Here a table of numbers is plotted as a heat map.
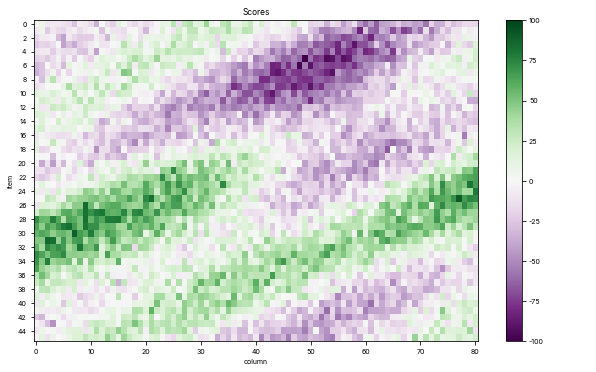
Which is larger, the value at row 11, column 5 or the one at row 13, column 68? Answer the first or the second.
the first
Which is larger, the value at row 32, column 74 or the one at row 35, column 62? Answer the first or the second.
the first
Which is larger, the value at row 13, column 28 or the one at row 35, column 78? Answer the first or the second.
the second
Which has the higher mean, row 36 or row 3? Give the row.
36
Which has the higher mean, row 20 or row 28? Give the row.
28
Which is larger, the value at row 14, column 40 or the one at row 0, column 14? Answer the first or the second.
the second
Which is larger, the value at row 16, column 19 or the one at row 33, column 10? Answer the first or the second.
the second
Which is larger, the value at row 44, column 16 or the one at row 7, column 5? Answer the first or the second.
the first
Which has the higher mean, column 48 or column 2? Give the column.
2
